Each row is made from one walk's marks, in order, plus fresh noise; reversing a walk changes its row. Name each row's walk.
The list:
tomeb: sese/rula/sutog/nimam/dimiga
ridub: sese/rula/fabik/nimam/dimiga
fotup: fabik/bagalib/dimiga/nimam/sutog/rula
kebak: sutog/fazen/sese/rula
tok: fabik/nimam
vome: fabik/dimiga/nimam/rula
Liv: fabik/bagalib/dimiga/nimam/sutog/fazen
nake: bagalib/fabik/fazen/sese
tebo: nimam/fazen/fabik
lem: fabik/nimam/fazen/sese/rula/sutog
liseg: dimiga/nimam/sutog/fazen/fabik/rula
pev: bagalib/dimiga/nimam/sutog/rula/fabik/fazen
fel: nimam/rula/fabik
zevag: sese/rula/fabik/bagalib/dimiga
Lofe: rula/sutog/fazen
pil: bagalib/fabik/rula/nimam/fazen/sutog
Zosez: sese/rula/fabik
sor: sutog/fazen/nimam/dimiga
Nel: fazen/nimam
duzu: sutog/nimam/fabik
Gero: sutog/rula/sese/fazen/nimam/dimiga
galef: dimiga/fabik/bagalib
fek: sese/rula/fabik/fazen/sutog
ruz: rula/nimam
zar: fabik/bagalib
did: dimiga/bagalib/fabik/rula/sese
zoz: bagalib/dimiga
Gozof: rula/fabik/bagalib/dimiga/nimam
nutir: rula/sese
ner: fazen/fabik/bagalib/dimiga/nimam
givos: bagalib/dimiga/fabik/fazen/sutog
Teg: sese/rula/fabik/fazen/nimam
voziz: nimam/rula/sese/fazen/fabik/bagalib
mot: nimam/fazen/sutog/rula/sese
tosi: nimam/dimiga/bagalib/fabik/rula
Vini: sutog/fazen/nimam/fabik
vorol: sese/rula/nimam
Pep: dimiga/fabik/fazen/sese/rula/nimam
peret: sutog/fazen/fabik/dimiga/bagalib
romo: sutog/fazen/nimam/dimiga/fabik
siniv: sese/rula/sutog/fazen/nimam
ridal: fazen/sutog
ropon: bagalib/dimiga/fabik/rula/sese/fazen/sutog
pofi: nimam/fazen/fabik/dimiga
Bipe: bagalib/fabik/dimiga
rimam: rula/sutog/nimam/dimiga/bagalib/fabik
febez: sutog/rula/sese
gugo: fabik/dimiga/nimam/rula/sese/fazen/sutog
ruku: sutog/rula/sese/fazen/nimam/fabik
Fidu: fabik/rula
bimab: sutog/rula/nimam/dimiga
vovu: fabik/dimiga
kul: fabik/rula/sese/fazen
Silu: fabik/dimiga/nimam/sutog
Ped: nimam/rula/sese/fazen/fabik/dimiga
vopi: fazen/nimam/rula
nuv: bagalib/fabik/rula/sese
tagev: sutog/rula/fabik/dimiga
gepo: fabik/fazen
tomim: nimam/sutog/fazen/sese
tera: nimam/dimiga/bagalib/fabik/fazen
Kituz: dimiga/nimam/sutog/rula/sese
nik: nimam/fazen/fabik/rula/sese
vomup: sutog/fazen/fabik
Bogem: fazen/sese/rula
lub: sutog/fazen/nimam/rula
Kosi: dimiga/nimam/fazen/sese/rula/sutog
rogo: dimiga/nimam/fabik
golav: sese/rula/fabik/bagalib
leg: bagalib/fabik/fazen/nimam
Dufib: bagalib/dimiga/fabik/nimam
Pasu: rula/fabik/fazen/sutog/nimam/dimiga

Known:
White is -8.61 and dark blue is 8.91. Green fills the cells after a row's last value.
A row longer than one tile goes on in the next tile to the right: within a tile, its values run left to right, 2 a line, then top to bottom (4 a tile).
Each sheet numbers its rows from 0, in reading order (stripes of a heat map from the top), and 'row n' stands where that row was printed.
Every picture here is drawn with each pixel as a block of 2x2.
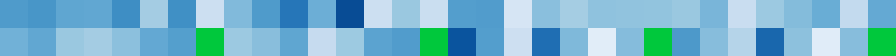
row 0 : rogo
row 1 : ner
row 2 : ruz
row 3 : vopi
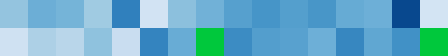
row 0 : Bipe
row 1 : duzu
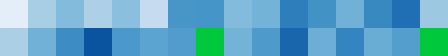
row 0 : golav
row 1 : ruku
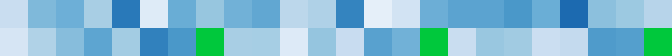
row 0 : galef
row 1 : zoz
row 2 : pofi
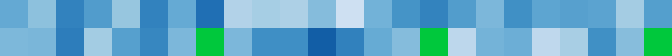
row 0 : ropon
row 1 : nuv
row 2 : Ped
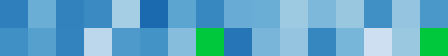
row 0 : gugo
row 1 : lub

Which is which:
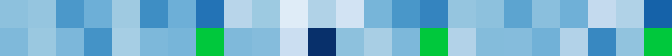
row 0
liseg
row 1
Fidu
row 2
zevag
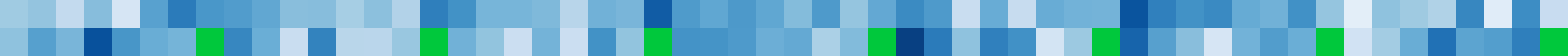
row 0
Zosez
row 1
vome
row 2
tagev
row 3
Pep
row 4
vorol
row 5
Silu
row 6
zar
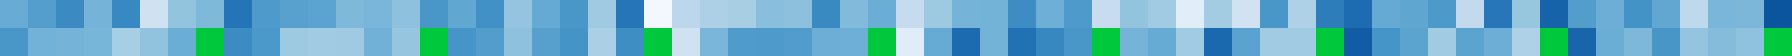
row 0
Gozof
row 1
ridub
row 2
tok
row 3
kul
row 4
nake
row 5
Bogem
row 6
Kosi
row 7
fotup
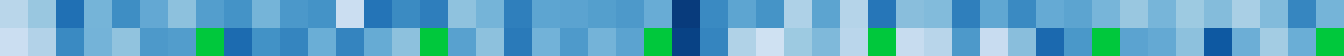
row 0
pev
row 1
lem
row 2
pil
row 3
tomeb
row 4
givos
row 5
fel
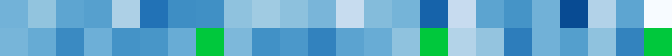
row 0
fek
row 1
did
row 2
leg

